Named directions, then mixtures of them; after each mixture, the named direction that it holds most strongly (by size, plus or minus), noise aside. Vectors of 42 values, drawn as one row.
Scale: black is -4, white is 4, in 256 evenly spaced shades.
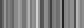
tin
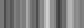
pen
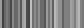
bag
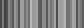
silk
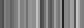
tin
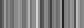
tin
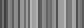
silk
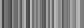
bag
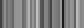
tin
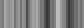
pen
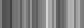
pen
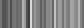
bag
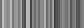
bag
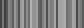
silk
